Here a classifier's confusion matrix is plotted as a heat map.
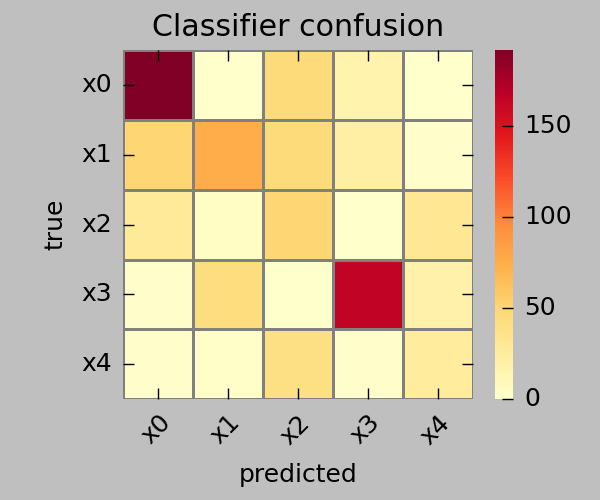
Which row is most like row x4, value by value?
x2
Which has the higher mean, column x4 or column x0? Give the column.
x0
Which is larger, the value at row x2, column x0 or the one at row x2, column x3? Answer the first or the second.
the first
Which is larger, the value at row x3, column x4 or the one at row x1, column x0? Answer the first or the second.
the second
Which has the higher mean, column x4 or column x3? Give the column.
x3
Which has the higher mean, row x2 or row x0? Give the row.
x0
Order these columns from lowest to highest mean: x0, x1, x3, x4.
x4, x1, x3, x0
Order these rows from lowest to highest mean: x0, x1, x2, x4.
x4, x2, x1, x0
